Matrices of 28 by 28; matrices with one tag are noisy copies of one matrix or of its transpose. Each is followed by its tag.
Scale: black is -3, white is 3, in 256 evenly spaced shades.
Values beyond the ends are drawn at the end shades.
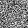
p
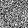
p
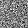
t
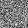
p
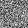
p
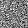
t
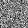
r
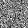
r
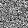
r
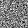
t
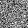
p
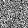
r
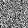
r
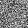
p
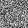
p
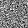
t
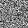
r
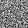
t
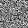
r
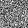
p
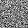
t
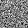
t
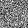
p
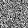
r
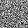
t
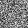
p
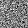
t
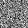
r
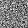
t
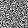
t
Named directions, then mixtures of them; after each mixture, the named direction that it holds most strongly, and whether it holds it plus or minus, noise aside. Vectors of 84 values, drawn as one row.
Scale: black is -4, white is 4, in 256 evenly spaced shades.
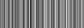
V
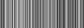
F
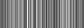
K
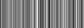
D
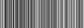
F, minus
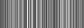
K, plus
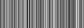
K, minus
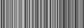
F, plus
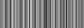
V, minus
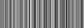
V, minus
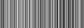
F, plus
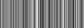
D, plus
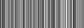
V, plus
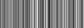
D, plus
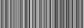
V, minus
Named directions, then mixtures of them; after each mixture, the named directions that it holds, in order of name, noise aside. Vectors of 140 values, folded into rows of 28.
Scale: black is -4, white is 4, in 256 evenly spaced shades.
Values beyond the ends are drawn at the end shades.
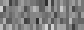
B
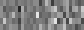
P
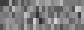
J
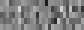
B, P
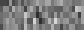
J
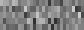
B, J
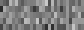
B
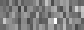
J, P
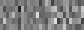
P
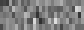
J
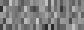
B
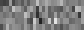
J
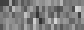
J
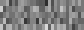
B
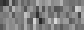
J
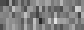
J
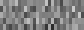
B, J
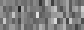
P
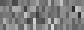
B, J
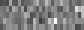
J, P
